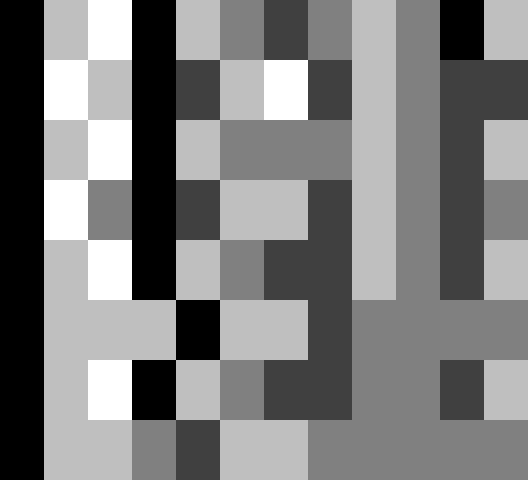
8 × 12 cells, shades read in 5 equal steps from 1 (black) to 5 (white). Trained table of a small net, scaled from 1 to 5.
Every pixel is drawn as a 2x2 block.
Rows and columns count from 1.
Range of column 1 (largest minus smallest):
0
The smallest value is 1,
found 16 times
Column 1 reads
1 1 1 1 1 1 1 1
